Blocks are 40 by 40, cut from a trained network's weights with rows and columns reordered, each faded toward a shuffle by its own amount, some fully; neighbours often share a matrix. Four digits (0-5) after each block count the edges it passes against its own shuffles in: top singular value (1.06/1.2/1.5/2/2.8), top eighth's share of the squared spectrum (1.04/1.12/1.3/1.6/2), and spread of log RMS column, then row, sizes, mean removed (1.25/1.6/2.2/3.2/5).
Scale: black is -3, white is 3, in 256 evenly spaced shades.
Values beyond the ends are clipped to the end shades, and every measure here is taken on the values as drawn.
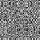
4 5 2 1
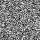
0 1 0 0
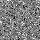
1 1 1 0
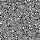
1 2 0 0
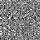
3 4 2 2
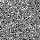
0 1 0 0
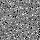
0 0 0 0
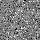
0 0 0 0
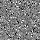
1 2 0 0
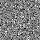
1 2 1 0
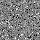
0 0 0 0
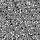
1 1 0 0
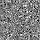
2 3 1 1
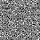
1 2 0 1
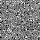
2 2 0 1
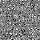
2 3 1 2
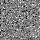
0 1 0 0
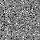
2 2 1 0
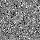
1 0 0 0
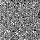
1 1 0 1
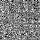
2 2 0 1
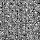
2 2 0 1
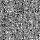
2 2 0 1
